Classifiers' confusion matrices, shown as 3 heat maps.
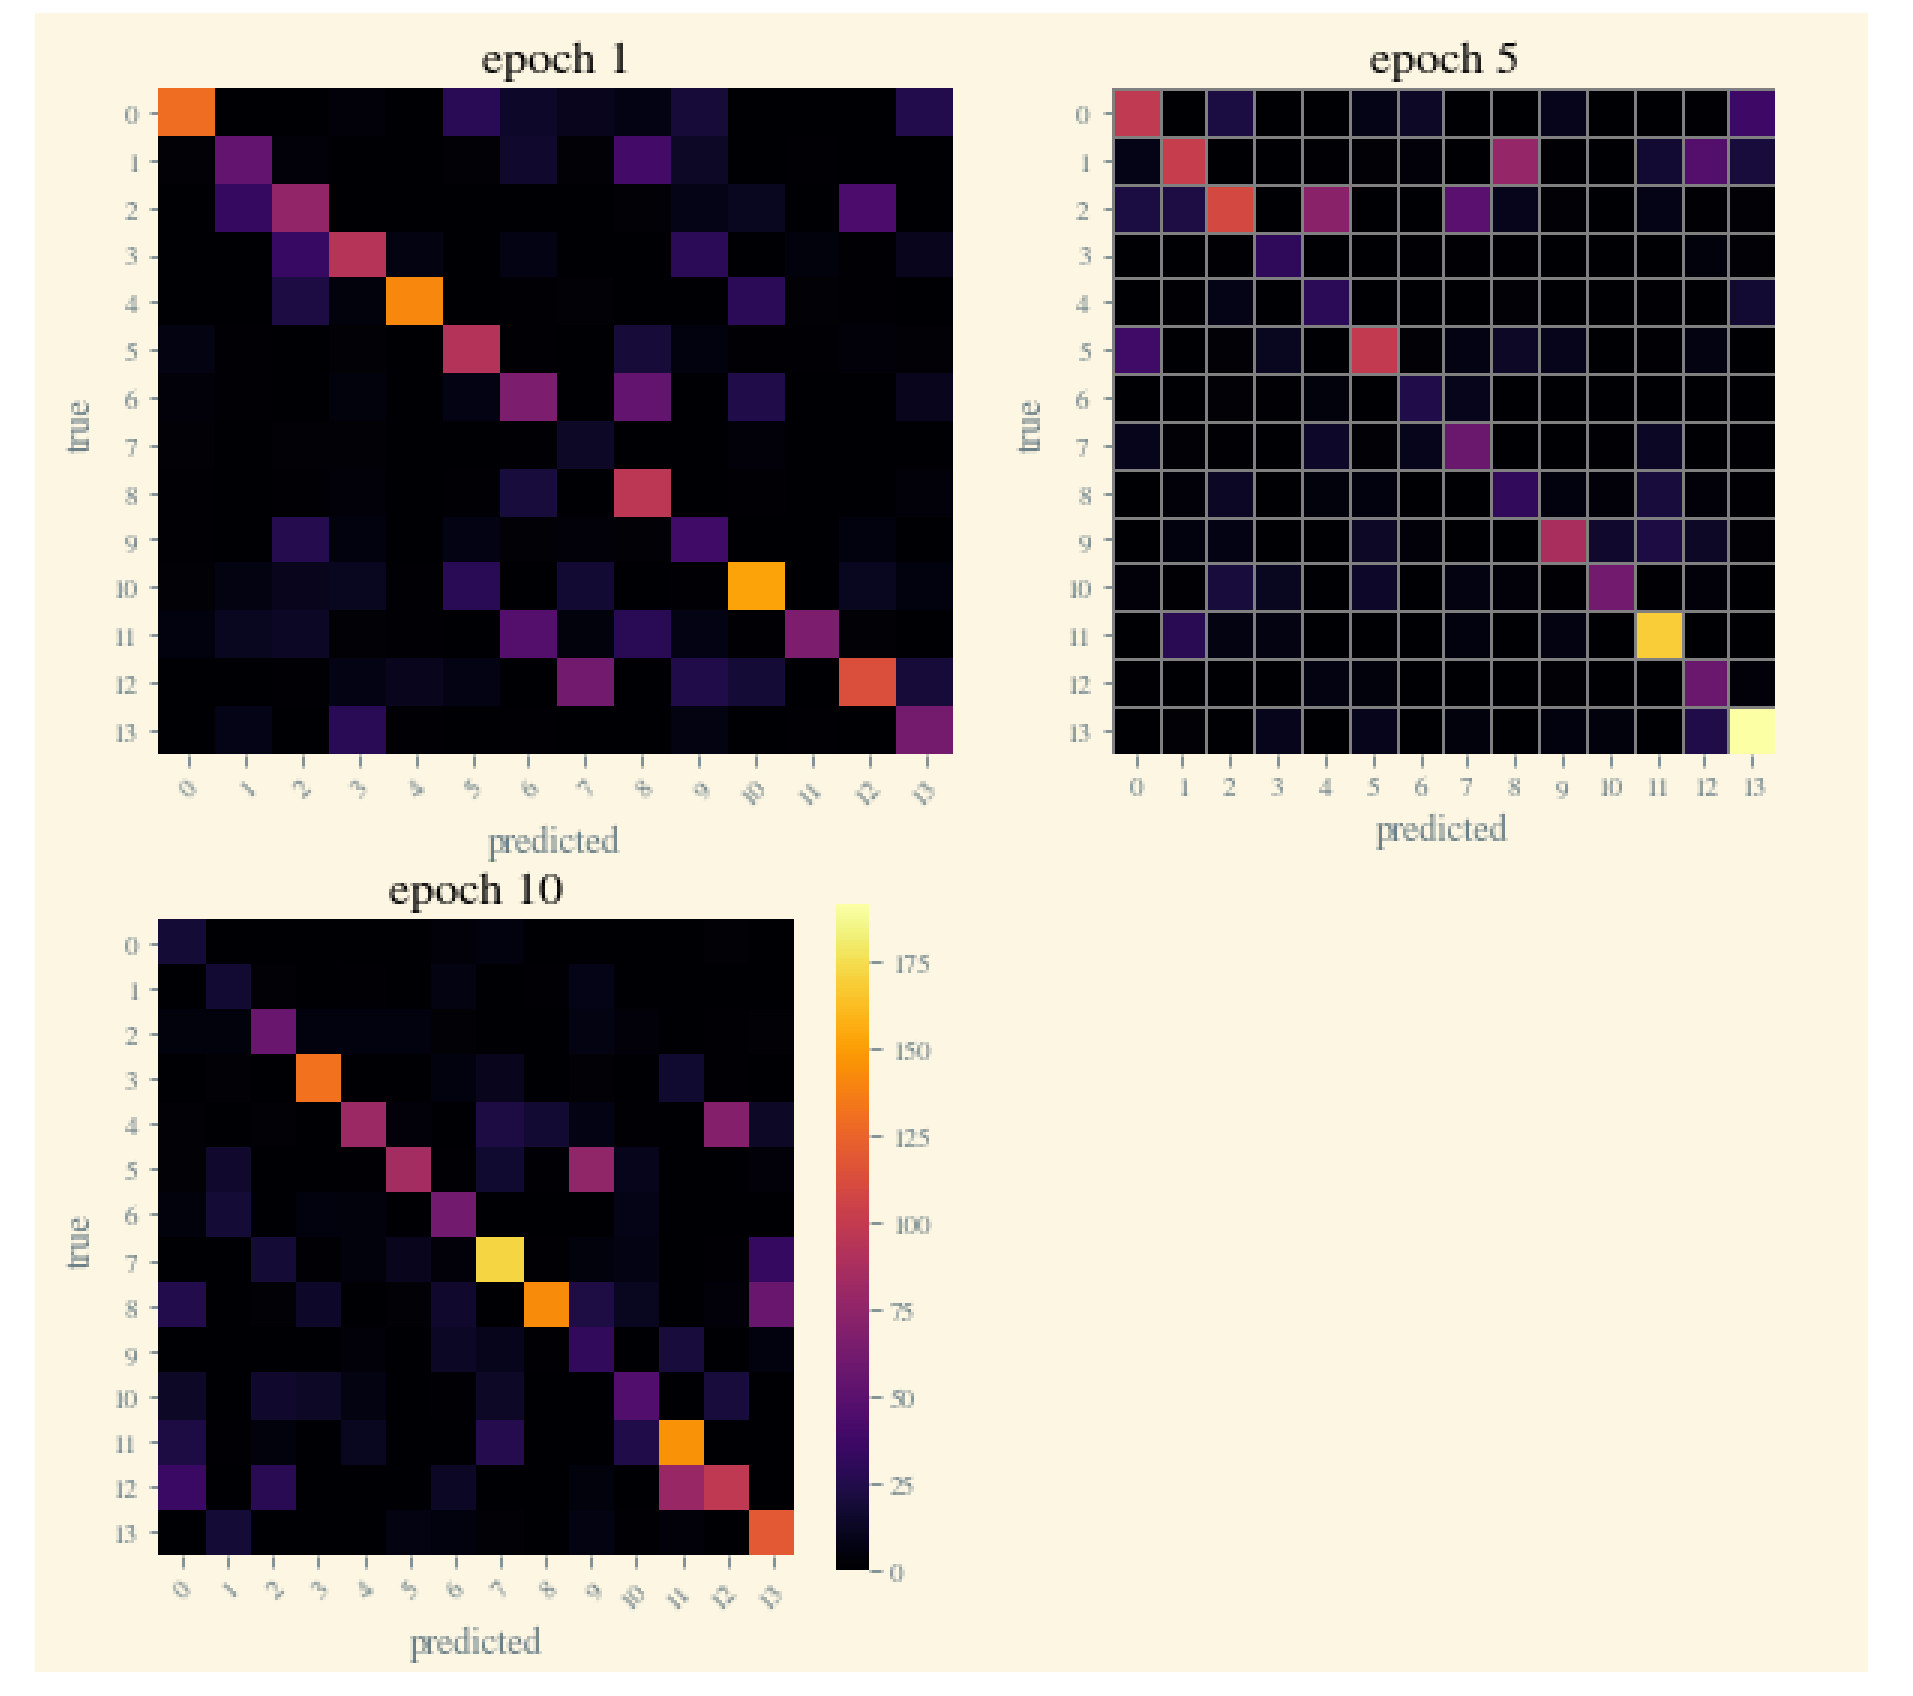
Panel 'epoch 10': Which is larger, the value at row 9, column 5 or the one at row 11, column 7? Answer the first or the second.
the second
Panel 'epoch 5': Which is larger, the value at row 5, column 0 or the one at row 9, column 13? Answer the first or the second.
the first
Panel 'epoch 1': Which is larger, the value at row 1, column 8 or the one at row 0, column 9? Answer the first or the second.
the first
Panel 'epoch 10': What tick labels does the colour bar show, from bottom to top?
0, 25, 50, 75, 100, 125, 150, 175
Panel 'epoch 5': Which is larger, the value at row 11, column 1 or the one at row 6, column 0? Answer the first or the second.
the first
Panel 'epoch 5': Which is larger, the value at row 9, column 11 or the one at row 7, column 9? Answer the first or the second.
the first
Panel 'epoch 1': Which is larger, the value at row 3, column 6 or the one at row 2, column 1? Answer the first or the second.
the second
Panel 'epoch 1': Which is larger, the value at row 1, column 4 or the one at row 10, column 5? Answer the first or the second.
the second
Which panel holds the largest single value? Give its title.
epoch 5
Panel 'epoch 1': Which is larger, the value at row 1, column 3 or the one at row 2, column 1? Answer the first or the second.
the second
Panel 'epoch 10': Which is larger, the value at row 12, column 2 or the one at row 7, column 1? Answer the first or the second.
the first
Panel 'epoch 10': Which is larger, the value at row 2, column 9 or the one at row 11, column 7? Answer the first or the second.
the second
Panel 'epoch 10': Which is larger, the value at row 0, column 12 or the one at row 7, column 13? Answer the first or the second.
the second
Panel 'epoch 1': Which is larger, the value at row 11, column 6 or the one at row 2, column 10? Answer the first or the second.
the first
